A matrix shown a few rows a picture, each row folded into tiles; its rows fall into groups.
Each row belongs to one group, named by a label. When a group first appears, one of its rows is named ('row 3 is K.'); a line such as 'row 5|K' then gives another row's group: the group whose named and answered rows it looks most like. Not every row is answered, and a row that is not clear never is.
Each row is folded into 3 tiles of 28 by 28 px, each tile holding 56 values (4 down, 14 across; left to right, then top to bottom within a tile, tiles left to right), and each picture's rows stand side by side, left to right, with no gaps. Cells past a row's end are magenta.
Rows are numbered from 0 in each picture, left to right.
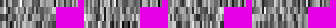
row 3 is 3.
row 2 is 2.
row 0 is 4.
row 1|3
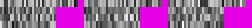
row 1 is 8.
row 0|8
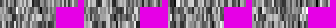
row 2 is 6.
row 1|2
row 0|4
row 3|2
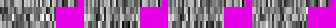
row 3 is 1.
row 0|8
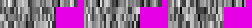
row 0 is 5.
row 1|1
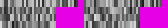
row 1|5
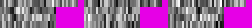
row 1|1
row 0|4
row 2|4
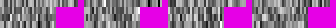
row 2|6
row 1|2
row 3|5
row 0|8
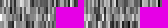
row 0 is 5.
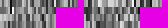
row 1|8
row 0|3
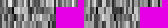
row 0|4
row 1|2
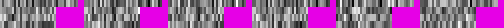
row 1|1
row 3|1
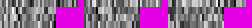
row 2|8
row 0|1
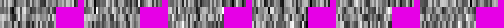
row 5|6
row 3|1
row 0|3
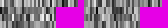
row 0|8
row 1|2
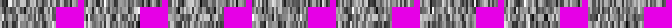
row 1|1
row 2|4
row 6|3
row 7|8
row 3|5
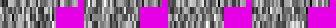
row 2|6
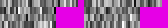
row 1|6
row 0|5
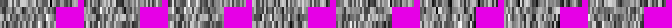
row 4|4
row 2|4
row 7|5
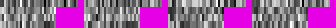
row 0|1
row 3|6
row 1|3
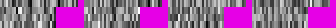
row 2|8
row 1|1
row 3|3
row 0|1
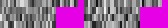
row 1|4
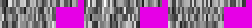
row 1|5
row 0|6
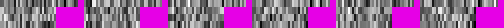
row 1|6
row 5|4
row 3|4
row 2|4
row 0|1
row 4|1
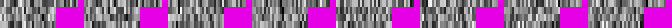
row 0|2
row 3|1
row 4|8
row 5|6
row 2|3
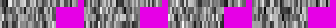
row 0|6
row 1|4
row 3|2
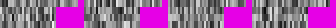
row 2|3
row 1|2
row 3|3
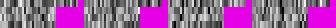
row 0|2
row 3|1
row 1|1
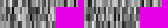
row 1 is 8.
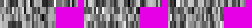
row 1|3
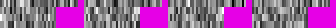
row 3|5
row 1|2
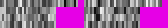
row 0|2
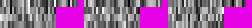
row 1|3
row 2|1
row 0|5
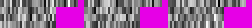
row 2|6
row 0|1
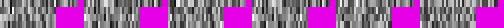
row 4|5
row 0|3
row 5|8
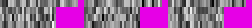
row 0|6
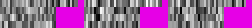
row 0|5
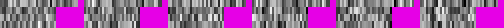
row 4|4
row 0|6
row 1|5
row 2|8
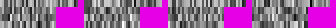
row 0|8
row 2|8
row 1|6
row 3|2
